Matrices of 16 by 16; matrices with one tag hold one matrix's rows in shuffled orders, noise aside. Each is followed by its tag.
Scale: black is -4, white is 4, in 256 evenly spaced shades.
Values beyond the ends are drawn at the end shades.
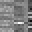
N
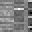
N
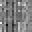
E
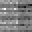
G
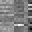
N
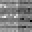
G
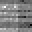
G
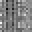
E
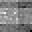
G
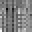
E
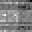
G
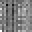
E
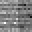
G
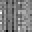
E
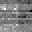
G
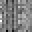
E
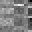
N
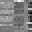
N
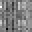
E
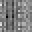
E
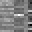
N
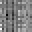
E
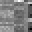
N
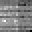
G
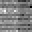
G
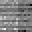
G
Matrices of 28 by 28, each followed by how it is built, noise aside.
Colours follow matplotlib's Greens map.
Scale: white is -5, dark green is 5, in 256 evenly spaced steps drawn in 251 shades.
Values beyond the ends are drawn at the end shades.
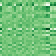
low rank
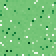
sparse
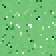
sparse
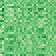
low rank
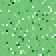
sparse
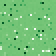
sparse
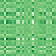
low rank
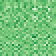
low rank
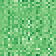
low rank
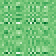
low rank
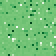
sparse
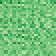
low rank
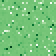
sparse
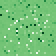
sparse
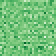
low rank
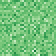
low rank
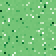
sparse
